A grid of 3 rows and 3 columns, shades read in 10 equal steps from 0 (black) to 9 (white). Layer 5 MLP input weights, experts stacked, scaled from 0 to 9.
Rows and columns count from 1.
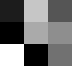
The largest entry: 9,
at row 3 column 1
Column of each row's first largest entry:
2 2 1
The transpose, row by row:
1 0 9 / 7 6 0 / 3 5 4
